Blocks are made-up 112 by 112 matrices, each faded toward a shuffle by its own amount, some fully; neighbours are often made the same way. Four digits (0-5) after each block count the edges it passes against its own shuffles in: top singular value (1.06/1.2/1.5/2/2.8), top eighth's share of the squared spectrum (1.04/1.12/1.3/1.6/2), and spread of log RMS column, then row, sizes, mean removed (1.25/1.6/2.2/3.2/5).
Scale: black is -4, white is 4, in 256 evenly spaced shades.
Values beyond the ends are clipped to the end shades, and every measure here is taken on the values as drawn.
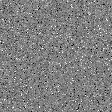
2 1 0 0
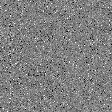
1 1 1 0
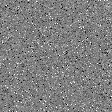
0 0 0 0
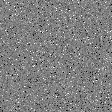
0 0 0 0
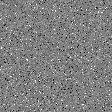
0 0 0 0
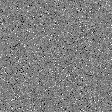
0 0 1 0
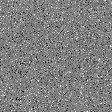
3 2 0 0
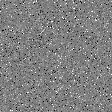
1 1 0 0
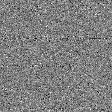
1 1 0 2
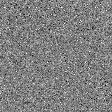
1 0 0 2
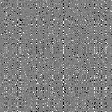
5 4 3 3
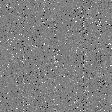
3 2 1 0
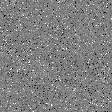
3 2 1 0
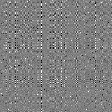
5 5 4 3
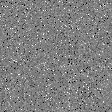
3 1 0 0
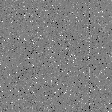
3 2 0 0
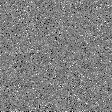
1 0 0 1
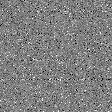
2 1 0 2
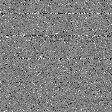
2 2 0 2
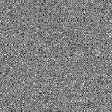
4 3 2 2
